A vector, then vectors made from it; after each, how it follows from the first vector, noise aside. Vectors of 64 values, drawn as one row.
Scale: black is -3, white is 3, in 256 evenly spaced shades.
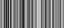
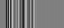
partly zeroed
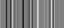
partly zeroed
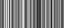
negated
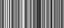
negated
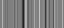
partly zeroed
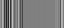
partly zeroed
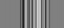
partly zeroed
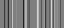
partly zeroed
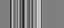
partly zeroed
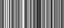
negated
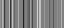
partly zeroed
